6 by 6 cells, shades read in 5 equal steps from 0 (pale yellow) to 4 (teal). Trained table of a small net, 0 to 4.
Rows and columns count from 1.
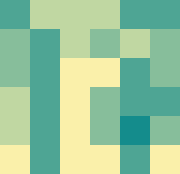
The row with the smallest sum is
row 6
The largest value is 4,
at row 5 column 5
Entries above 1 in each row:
3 4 4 4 4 2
